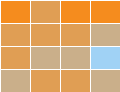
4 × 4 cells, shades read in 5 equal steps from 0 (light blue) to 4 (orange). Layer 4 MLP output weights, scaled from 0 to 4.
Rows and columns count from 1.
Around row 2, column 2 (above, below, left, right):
3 2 3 3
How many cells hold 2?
5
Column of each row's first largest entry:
1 1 1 2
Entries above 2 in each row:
4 3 1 2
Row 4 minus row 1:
-2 0 -1 -2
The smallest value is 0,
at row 3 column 4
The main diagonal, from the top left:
4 3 2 2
